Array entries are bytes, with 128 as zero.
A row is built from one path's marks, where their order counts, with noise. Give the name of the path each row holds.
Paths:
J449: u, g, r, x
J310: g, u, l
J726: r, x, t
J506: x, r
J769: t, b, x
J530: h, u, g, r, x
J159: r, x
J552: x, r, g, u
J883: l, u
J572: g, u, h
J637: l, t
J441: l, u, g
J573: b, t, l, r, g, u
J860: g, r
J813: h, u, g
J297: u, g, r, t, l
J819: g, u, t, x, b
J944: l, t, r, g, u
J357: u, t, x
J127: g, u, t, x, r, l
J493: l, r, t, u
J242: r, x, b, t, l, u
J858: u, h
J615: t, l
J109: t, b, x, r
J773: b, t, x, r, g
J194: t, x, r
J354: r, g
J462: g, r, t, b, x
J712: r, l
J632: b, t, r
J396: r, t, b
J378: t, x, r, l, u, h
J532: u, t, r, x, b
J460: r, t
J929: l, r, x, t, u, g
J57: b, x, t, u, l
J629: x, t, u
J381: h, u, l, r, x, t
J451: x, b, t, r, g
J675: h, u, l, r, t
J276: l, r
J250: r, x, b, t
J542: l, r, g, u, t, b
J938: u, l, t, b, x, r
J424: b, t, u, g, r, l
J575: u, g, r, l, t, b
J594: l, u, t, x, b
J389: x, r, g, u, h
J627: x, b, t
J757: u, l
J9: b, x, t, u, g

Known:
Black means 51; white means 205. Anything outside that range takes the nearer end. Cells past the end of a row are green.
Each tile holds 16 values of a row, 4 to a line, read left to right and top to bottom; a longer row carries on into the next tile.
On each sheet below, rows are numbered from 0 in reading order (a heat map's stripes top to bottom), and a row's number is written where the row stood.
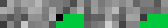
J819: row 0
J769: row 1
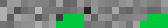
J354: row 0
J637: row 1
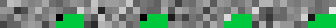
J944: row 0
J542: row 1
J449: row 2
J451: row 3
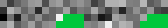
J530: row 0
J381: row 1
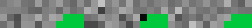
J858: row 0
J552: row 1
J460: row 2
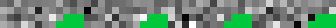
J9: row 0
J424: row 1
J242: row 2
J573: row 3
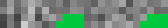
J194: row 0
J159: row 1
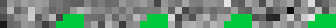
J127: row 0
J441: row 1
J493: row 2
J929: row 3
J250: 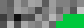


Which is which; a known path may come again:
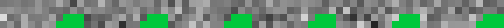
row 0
J883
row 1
J572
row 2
J357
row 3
J627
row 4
J297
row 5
J629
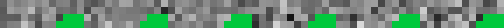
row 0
J769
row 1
J757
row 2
J712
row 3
J773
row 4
J726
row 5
J532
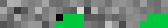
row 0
J944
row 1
J396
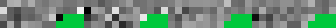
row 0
J451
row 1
J575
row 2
J276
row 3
J813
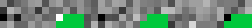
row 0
J530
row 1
J250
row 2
J819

